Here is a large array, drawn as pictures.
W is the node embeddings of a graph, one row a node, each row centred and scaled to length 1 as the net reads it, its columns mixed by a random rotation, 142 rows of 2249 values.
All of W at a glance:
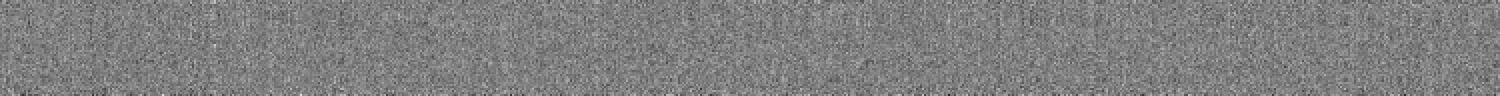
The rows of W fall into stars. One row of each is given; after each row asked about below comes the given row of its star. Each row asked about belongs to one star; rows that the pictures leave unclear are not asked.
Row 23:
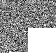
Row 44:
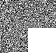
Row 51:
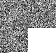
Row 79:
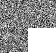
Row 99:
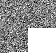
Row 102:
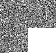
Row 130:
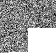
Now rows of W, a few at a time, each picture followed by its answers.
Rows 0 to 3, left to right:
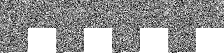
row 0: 44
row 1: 51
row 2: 51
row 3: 51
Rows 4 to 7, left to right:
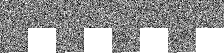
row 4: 44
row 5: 23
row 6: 130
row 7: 130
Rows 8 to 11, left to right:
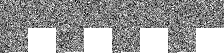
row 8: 102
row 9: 130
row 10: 23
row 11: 130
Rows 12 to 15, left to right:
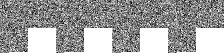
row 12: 102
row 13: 99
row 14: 51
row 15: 23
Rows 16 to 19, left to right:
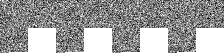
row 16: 23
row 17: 130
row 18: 44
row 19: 79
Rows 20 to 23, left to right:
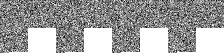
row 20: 130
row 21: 44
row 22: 23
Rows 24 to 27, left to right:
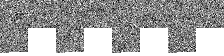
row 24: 44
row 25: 102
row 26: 79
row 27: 44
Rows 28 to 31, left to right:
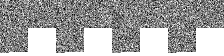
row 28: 44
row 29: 23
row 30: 23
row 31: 99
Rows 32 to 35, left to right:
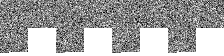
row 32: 79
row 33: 99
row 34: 79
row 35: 23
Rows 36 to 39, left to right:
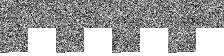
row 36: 99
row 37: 23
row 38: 99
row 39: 99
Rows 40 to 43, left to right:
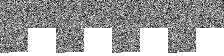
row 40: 130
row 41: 102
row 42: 130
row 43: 79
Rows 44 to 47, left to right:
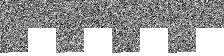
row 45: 130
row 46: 51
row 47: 79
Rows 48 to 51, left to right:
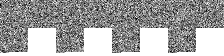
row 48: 51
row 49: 130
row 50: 99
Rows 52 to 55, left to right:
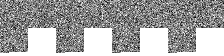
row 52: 51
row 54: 99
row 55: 23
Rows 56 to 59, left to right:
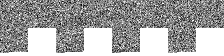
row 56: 130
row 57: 51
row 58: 44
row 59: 130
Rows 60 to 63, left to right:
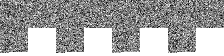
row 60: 102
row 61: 23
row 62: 130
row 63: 102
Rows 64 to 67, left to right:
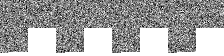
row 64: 130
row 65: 23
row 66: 23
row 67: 51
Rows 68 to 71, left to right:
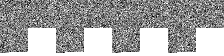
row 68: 51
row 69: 79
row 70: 51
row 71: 102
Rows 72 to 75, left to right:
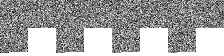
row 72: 79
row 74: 102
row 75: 130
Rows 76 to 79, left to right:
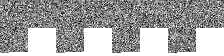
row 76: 102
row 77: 51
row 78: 79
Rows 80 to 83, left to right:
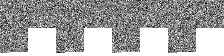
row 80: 102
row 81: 102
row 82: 130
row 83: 44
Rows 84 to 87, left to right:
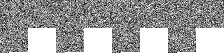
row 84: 23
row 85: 130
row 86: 99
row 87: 79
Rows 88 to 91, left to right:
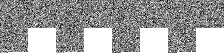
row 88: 130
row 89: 130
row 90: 79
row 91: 79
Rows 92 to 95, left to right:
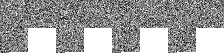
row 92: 102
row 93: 23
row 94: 79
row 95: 23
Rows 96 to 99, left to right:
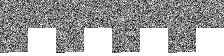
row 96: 99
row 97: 79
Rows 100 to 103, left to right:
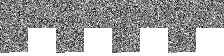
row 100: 79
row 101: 99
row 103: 23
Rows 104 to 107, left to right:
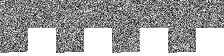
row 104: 51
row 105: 44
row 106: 130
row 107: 23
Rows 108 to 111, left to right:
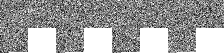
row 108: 79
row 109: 102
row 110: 44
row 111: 130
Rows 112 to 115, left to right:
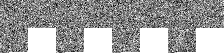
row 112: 102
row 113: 51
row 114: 130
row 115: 51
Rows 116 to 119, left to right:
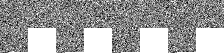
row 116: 99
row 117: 51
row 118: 79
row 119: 51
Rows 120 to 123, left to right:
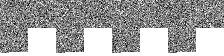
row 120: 51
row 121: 51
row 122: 44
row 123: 79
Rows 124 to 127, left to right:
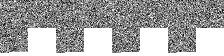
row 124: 130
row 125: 51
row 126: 102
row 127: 23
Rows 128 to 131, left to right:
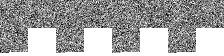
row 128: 79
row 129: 44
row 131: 44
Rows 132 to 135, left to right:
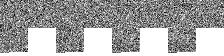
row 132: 102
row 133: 102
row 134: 102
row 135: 79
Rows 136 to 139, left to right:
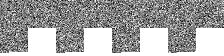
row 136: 23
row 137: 79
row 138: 79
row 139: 51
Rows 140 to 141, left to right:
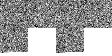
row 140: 102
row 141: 102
